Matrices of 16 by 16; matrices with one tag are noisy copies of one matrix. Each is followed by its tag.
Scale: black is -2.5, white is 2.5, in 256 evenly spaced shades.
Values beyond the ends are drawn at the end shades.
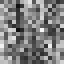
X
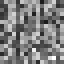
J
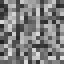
J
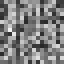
J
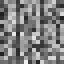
J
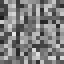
J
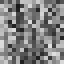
X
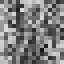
X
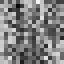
X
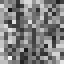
X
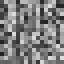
J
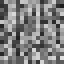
J
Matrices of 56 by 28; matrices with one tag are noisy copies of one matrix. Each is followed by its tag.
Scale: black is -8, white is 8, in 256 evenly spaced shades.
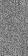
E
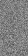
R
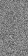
R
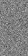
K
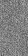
E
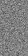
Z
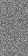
K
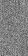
E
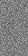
K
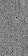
E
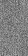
E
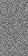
K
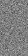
Z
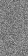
R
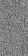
E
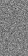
Z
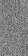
E
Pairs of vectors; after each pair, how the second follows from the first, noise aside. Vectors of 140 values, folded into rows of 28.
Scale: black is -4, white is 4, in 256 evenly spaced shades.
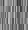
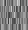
sign-scrambled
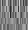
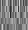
copied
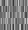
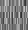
wrapped around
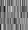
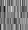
copied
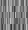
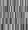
sign-scrambled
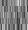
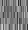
sign-scrambled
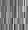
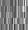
copied
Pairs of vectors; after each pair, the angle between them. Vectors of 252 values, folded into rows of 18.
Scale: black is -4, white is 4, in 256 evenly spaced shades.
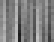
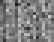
partly opposed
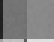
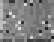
partly opposed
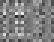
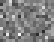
orthogonal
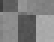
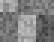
nearly opposite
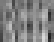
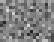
orthogonal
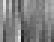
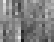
nearly parallel
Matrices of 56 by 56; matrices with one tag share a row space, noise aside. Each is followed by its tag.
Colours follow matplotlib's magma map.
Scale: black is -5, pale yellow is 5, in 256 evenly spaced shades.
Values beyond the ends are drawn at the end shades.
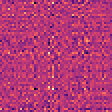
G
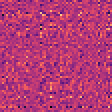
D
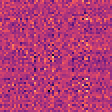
G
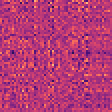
G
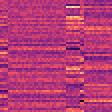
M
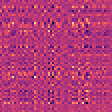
G
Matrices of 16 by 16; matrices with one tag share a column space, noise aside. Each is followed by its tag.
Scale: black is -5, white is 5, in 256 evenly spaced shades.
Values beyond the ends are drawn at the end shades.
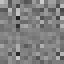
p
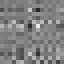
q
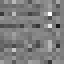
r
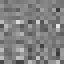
q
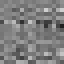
q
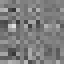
q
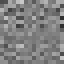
p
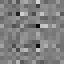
r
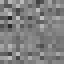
p
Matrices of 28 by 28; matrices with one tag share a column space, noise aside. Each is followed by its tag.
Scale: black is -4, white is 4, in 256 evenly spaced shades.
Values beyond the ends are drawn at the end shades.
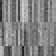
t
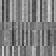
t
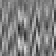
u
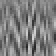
u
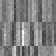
t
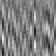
u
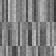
t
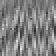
u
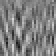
u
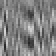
u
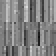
t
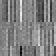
t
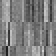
t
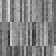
t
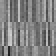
t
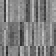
t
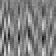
u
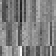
t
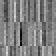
t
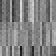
t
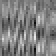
u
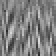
u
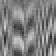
u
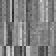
t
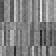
t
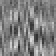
u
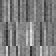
t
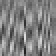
u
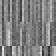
t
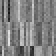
t
